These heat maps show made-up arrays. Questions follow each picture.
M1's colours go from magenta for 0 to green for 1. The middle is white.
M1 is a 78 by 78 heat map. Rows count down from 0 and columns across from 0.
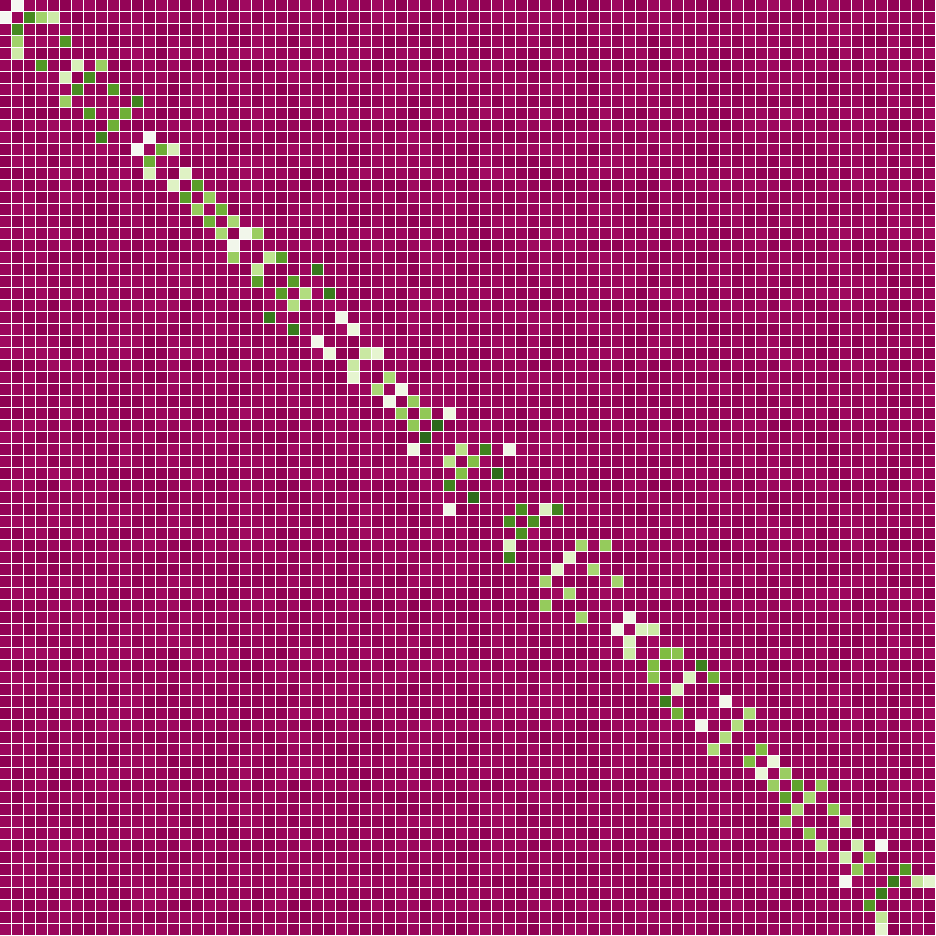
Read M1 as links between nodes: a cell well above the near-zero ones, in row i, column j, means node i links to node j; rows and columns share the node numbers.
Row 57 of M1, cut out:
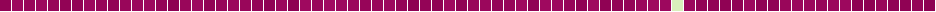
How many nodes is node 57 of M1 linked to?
1
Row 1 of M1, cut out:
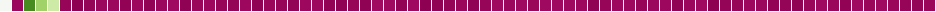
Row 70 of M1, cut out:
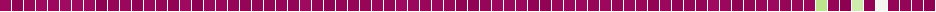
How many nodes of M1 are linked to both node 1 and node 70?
0
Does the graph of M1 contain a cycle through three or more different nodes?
no
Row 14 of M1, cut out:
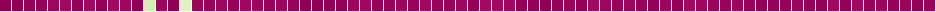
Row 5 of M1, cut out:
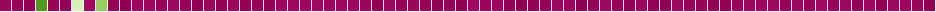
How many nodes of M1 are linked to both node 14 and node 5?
0
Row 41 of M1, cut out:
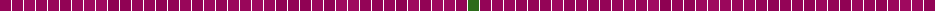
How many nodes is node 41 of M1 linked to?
1
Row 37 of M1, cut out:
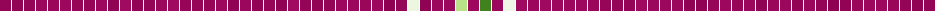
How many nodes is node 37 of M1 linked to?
4
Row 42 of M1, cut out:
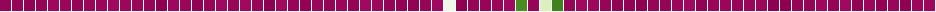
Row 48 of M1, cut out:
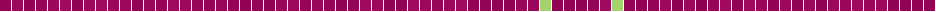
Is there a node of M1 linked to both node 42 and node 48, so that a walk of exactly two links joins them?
yes
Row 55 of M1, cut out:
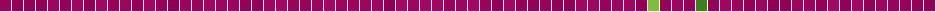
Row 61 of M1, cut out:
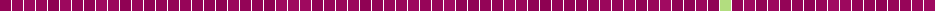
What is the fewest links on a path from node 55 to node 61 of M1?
3
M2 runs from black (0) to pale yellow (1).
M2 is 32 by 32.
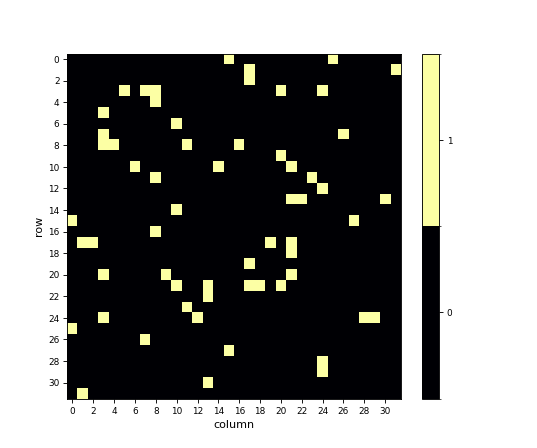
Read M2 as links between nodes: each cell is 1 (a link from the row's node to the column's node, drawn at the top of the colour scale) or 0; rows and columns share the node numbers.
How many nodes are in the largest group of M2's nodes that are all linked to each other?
2
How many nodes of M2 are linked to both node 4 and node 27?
0
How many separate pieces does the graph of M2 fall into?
2
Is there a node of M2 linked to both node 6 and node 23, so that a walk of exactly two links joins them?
no
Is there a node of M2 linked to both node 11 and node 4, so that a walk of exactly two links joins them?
yes
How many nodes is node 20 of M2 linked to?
3
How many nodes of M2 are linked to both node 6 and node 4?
0
